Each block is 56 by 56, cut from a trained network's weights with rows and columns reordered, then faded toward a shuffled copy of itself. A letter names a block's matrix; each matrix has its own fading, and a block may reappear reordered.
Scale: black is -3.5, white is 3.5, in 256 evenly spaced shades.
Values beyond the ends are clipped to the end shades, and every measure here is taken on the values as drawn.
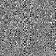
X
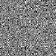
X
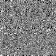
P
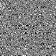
P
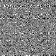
P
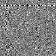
X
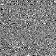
P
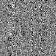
X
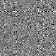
X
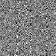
X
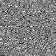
P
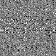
P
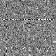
X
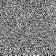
P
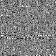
P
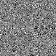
P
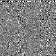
X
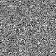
P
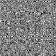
P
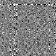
X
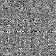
P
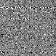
P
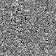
X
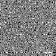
P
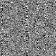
X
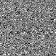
P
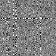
X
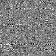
P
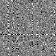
X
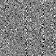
X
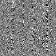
X
